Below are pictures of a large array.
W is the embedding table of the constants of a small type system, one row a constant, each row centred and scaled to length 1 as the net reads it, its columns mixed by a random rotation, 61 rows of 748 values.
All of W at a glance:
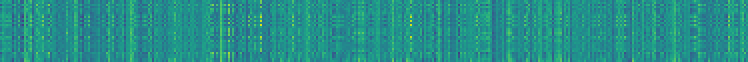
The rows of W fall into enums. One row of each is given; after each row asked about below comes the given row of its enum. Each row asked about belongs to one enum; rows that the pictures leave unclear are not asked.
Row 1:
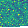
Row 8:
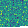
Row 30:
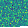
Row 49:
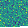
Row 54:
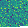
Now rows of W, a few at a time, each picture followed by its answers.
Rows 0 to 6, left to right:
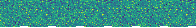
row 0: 49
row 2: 30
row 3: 1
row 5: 54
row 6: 1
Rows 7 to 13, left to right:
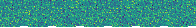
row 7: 30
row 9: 54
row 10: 30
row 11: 54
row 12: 30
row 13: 49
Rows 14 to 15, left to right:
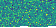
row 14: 30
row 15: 1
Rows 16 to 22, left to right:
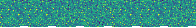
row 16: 1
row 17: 1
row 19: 49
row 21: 1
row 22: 30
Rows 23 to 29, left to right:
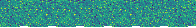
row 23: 54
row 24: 1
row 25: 1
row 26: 54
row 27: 1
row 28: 30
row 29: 54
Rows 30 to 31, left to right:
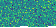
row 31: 54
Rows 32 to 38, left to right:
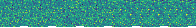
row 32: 30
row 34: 54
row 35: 30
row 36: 1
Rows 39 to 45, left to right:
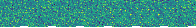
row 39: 30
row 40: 54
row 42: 49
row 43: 1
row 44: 1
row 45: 54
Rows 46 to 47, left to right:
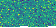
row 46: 1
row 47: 54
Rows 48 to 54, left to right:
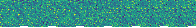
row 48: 1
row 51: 30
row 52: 54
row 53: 54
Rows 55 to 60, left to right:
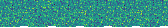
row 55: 30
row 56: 54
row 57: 30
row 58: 8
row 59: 30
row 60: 8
